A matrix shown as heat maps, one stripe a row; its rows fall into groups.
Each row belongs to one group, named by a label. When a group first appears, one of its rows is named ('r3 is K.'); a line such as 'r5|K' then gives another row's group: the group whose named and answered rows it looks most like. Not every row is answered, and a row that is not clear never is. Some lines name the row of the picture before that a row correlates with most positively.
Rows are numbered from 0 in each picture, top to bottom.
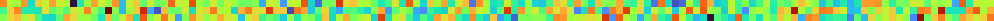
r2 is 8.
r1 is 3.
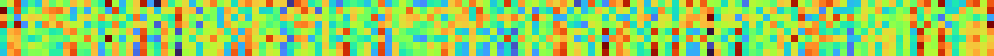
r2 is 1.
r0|3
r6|8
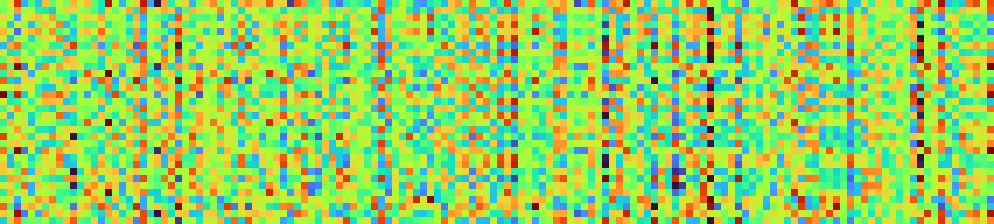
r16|1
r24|3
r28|1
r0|3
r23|1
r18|8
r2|1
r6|8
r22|1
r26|3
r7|1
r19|3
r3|1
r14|1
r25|8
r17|3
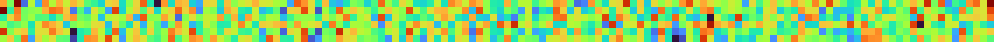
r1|3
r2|8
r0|3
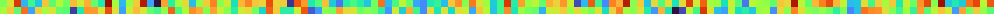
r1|3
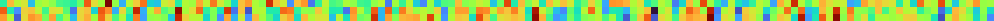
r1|1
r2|1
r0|3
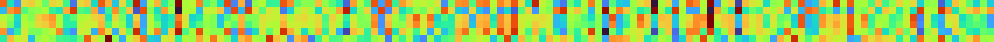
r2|1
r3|1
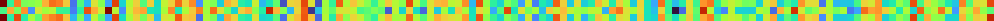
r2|3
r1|3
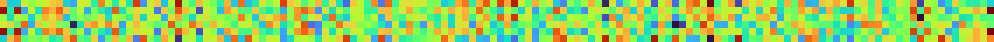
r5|8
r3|3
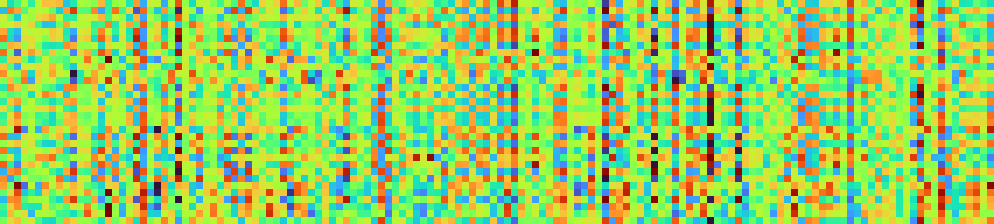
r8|3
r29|3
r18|3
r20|8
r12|8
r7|1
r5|1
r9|1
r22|1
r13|1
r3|8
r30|3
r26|3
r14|8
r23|1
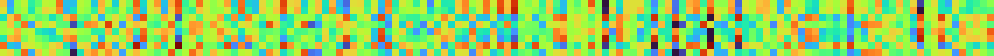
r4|8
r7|3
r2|8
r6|1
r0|1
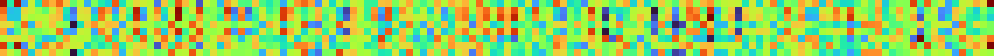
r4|1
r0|3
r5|8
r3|3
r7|3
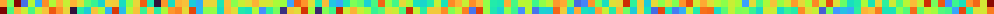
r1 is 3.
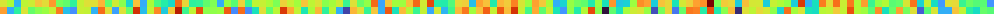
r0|1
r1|1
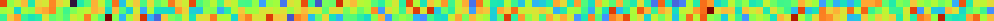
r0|3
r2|3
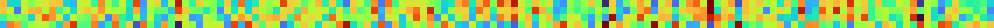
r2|1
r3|8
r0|1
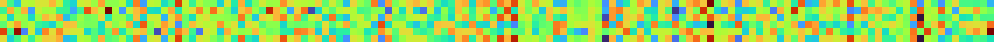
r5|1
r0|1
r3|8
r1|3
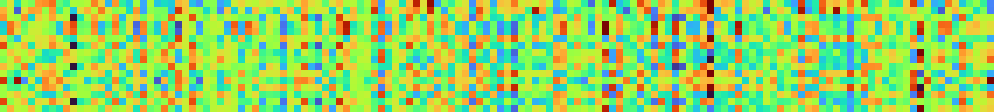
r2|3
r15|8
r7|8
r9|3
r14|3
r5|1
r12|1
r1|1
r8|8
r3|8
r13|8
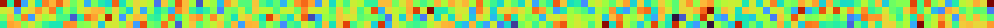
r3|8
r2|3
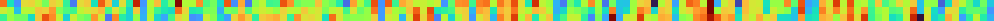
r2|1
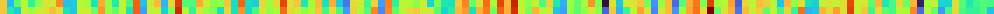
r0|1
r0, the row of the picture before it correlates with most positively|0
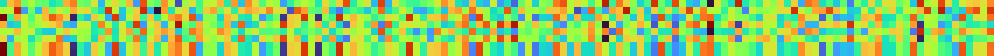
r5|1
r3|1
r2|3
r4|8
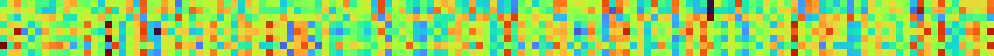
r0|8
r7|3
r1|8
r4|3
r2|1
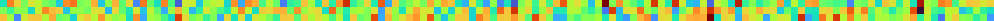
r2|1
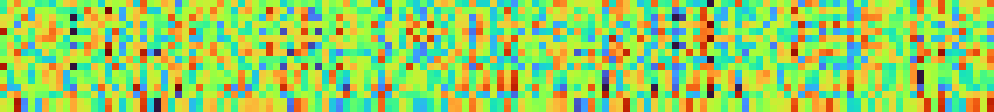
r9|3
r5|1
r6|3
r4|3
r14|3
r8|8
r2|3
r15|3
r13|8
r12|1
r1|3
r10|1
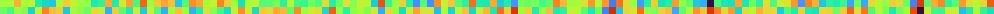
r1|1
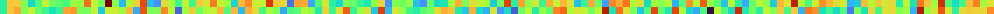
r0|3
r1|8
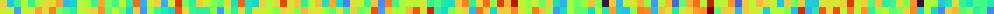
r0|1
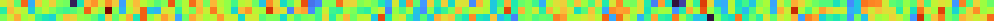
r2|8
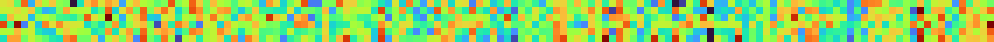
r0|3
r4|8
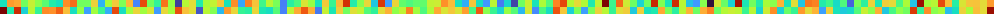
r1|3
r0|8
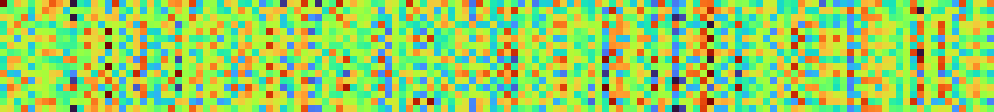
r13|3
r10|1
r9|3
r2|3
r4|3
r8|8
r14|1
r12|8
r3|8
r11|3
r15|3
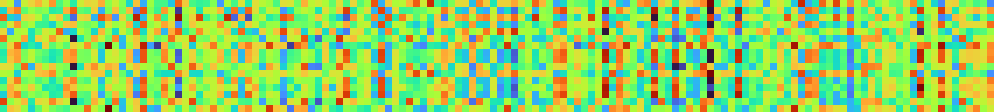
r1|8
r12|8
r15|3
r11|8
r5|3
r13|8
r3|8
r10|1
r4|1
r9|3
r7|8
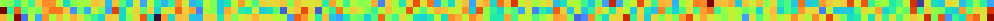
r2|3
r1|3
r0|1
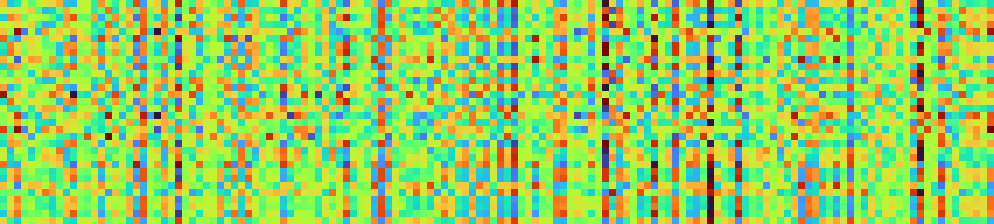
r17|8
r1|8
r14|8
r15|1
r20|8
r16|3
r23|1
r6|8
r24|8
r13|3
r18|3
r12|1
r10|1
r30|8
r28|8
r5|1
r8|1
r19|3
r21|1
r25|8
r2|8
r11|8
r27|1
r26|1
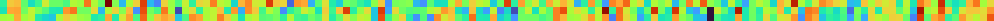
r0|3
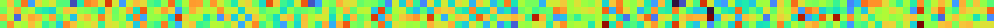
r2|1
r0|3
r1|8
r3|8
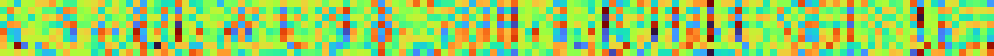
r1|8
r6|3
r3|8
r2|1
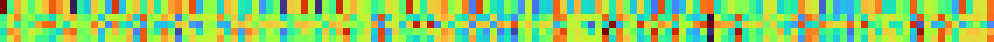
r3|1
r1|3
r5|8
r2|8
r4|8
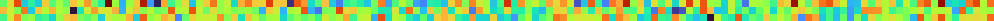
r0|3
